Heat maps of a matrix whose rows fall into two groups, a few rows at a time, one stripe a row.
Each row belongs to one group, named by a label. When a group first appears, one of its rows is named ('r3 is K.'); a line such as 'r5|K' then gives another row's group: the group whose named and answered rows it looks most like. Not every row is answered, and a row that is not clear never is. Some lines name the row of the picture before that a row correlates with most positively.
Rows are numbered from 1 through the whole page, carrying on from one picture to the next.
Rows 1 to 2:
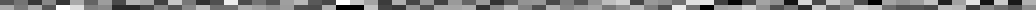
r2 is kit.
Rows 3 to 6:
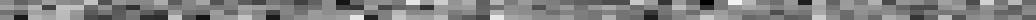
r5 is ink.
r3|kit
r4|kit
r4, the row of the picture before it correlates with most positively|2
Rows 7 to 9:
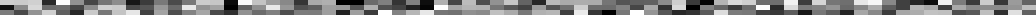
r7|kit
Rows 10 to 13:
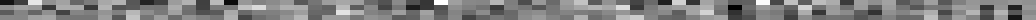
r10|ink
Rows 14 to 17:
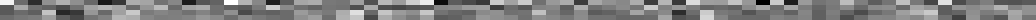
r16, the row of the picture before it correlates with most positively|12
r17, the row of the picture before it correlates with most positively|12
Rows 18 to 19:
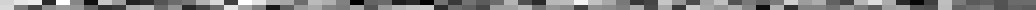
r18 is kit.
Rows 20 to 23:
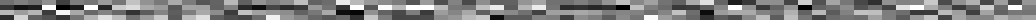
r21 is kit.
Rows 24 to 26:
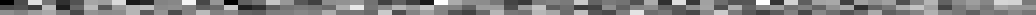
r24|ink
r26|kit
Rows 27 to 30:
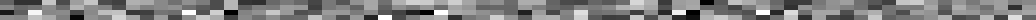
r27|kit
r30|kit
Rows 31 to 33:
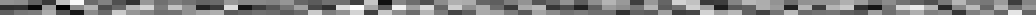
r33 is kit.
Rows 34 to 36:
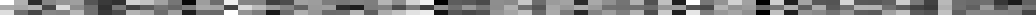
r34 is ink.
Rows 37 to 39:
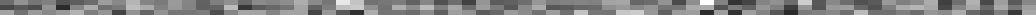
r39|kit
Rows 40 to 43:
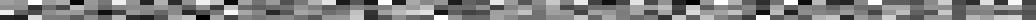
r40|kit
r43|ink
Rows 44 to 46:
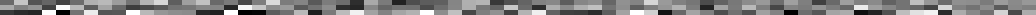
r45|kit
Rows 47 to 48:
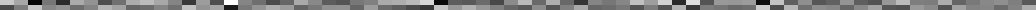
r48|ink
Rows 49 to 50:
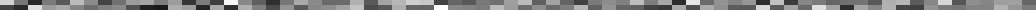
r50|ink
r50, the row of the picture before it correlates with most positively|48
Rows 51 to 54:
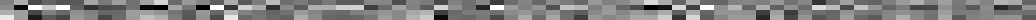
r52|ink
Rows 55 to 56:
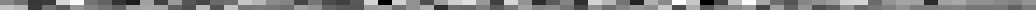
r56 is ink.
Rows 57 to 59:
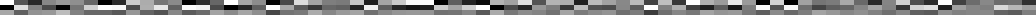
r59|ink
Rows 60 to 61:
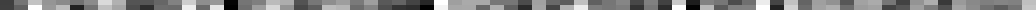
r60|ink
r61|ink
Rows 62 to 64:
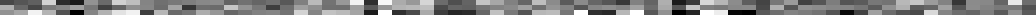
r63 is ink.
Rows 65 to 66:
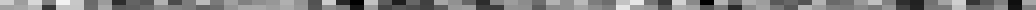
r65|kit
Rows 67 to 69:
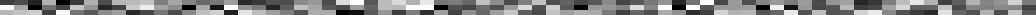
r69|kit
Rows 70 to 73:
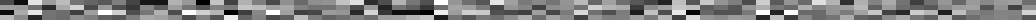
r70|ink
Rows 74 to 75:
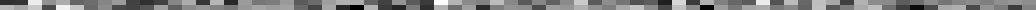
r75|kit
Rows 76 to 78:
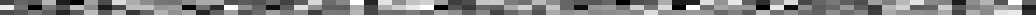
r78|ink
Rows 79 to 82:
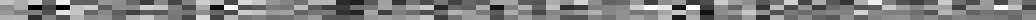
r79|kit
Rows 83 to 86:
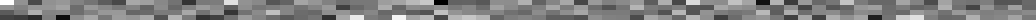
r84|kit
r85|ink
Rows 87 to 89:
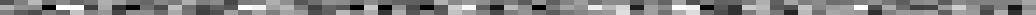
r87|ink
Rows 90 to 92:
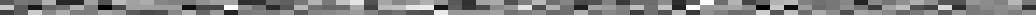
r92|ink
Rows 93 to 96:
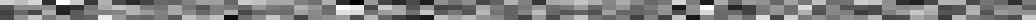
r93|kit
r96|ink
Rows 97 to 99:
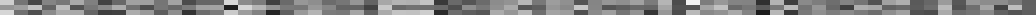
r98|kit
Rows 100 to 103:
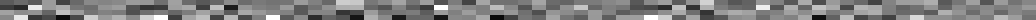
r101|ink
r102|kit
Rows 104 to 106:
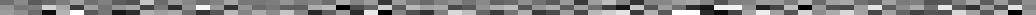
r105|kit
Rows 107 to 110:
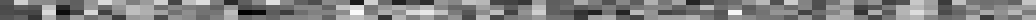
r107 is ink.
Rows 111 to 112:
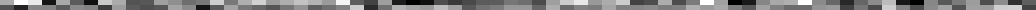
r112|ink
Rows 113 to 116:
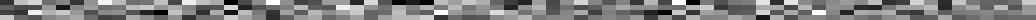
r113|ink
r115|ink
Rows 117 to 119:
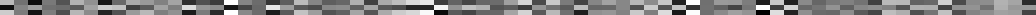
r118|ink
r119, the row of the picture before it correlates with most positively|116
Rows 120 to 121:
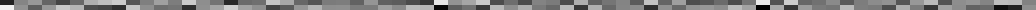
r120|ink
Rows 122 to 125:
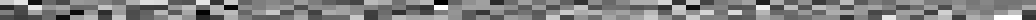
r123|ink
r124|ink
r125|ink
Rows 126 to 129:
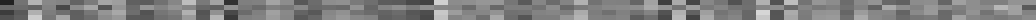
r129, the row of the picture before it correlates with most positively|123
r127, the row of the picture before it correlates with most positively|125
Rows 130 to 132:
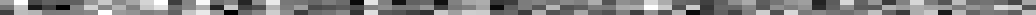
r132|ink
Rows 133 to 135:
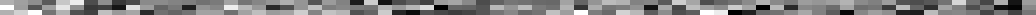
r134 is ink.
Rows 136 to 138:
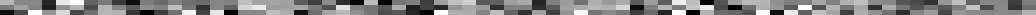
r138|ink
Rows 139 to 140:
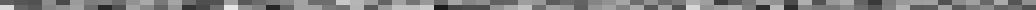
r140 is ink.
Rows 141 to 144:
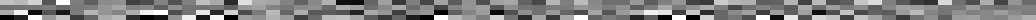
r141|kit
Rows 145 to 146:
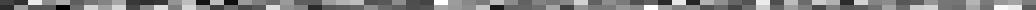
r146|ink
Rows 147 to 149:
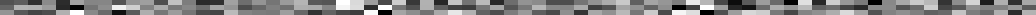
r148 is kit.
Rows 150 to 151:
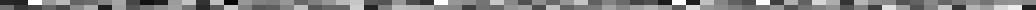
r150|ink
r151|ink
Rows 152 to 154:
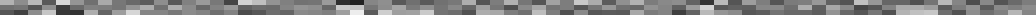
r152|kit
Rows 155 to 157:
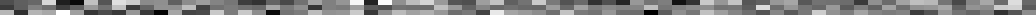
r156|ink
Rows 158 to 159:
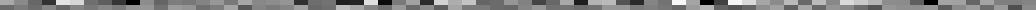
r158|kit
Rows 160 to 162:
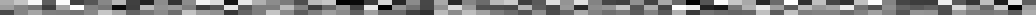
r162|ink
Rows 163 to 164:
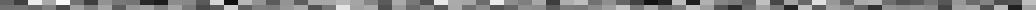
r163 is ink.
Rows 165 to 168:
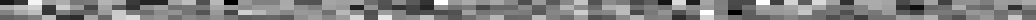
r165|ink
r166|kit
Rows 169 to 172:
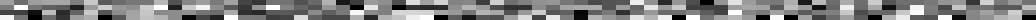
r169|kit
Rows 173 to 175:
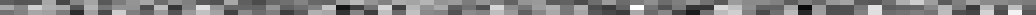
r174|kit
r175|kit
